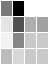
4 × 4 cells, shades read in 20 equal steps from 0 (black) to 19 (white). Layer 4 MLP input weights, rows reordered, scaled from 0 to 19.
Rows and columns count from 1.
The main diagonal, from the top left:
9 6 15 15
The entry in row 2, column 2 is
6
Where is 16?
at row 4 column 2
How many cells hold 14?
1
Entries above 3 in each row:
3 4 4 4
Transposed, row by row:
9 17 18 14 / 0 6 10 16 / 19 13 15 15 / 19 12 15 15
